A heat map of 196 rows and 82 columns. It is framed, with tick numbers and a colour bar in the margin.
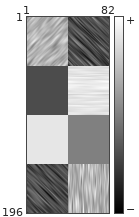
It is made of 4 by 2 panels. Panel 1,1: high, slanting up to the right. Panel 1,2: low, slanting down to the right. Panel 2,1: low, flat. Panel 2,2: very high, streaked across, faint in contrast. Panel 3,1: very high, flat. Panel 3,2: middling, flat. Panel 4,1: low, slanting down to the right. Panel 4,2: high, streaked downward.
